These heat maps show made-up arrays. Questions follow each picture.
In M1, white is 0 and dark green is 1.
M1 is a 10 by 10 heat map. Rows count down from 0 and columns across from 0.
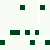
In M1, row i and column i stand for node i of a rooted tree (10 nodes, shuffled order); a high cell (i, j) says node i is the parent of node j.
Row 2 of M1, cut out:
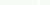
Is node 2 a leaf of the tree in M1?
yes
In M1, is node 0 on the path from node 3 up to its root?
no
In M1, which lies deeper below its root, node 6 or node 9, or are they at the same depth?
the same depth
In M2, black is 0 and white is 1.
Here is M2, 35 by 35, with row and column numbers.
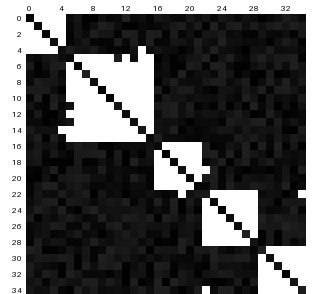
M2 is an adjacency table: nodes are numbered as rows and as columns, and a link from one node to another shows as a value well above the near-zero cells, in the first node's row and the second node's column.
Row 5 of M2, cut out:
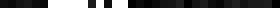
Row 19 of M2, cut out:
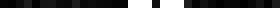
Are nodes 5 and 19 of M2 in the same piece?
no
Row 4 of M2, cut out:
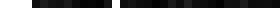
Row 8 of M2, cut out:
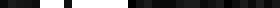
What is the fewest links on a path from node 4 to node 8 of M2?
2
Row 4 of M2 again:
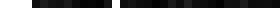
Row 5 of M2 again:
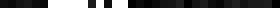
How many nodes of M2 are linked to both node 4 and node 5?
1
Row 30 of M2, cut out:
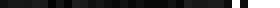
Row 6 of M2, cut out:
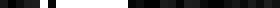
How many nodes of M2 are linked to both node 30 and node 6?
0
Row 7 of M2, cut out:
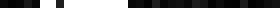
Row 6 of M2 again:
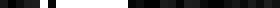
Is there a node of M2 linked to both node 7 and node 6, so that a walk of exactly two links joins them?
yes
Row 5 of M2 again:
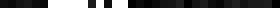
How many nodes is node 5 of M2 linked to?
8
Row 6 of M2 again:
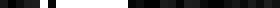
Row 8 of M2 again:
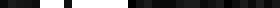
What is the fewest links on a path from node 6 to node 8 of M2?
1
